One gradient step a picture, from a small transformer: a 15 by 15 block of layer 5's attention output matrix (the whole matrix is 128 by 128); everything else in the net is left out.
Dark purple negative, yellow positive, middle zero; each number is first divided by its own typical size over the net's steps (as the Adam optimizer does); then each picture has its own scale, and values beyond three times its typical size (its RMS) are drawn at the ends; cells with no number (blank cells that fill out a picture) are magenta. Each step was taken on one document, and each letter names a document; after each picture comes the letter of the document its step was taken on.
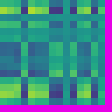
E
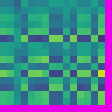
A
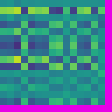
E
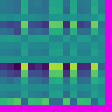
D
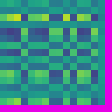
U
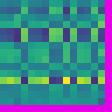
U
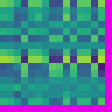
A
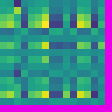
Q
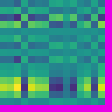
E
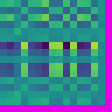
D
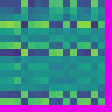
Q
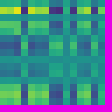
E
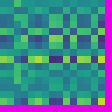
A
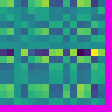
Q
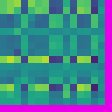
Q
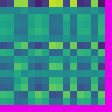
A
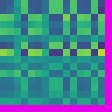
A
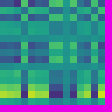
E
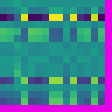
A
